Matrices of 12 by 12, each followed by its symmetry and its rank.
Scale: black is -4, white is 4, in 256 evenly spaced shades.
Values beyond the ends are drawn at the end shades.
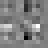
antisymmetric, rank two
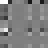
neither, rank one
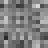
antisymmetric, rank two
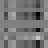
neither, rank one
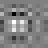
neither, rank one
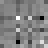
symmetric, rank two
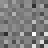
symmetric, rank two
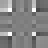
symmetric, rank one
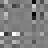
antisymmetric, rank two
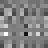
neither, rank two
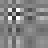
symmetric, rank one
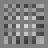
symmetric, rank one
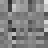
neither, rank two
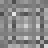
symmetric, rank two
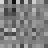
neither, rank two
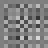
symmetric, rank one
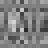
neither, rank two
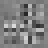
antisymmetric, rank two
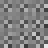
symmetric, rank two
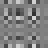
neither, rank one
